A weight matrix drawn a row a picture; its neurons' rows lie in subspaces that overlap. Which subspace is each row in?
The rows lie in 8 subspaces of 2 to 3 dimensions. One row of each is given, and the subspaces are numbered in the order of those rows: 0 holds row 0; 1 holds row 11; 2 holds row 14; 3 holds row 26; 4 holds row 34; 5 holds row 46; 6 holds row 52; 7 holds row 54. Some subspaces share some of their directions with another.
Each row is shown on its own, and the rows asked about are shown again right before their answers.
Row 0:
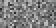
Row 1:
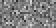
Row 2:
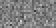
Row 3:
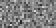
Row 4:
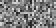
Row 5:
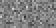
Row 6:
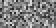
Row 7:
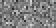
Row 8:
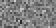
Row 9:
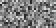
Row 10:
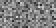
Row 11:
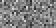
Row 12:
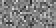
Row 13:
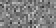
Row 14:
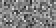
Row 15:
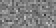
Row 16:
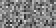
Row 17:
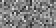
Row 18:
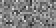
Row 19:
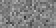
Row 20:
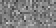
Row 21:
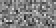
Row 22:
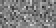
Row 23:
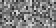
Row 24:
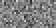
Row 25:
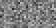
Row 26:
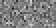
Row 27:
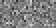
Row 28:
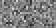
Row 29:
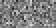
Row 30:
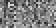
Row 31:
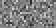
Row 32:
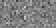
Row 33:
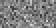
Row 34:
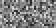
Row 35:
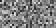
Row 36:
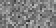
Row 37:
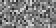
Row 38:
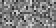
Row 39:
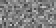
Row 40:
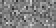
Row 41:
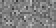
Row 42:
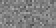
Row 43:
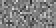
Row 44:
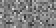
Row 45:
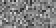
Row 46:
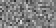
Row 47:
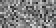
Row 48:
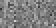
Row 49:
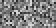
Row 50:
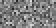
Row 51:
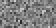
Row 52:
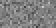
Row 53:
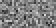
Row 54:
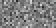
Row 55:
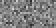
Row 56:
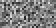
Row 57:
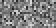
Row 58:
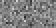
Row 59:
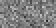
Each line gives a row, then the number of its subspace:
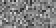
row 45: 5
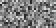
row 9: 6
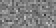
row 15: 1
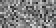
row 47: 4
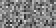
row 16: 5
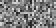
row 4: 6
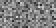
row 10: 7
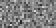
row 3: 5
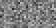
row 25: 7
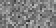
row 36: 2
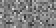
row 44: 7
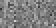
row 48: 0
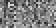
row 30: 0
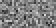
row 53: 1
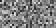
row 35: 1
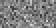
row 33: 4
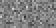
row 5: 7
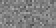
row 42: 6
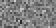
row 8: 5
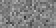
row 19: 2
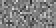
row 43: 3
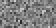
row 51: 5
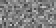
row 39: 5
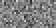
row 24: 2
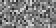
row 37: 5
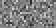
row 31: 3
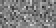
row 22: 4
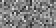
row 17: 1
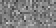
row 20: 0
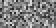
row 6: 0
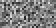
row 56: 6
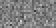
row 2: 5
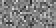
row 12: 3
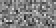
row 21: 1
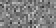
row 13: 6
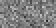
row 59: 4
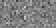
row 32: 6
